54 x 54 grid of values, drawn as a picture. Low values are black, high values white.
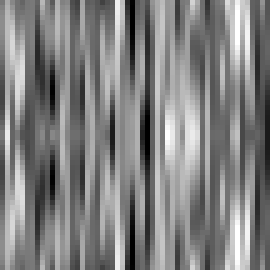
Overall the values sit about 50% of the way up the scale. The values follow a bell shape. There is no overall slope. Streaks run downward. The top and bottom halves mirror each other.
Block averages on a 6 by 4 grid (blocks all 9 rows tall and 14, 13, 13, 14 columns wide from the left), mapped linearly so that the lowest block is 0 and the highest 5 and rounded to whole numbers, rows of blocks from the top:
3 1 2 3 | 2 2 3 2 | 1 2 5 0 | 1 2 5 0 | 2 2 3 2 | 3 1 2 3
